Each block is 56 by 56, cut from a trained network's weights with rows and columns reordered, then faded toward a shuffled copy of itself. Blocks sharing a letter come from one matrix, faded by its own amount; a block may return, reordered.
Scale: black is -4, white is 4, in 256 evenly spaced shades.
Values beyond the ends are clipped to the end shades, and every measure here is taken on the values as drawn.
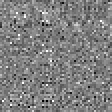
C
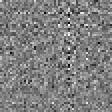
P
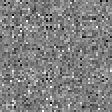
C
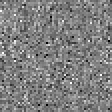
C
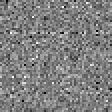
P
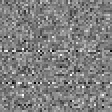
P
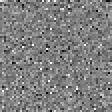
C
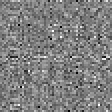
P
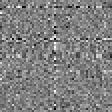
P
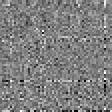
P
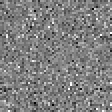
C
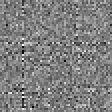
P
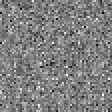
C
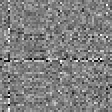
P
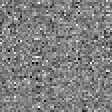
C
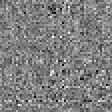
P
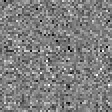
P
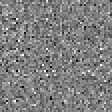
C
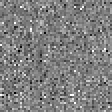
C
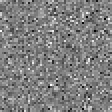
C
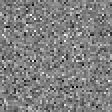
C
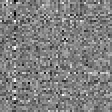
P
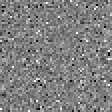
C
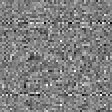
P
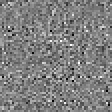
P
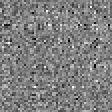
P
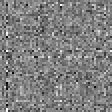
P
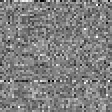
P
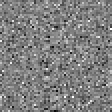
C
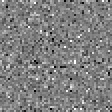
C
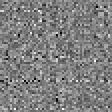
P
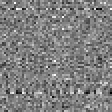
P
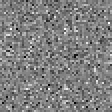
C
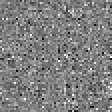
C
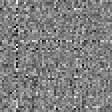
P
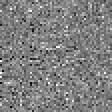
C
